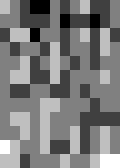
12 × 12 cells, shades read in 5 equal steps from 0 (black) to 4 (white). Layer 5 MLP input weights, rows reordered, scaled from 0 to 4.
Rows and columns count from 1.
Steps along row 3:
up same down up same down up up down up down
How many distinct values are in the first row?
4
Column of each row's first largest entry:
1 1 2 6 3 2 1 5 2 3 1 11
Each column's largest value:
4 3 3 2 3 3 3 3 3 3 4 4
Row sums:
18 14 22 22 23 25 19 25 23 27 27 31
